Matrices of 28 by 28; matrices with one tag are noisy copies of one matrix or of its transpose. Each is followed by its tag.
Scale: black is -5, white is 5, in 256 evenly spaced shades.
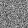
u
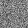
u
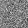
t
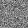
u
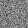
u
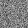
u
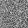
t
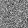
t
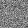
u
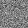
u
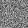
u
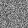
u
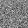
t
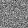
u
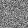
u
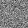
u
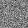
u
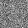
u
